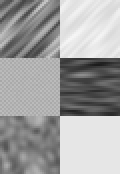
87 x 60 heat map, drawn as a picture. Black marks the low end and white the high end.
The table splits into 3 rows of 2 panels. Panel 1,1: middling, slanting up to the right, strong in contrast. Panel 1,2: very high, slanting up to the right, faint in contrast. Panel 2,1: high, checkered, faint in contrast. Panel 2,2: low, streaked across. Panel 3,1: middling, blotchy. Panel 3,2: very high, flat.
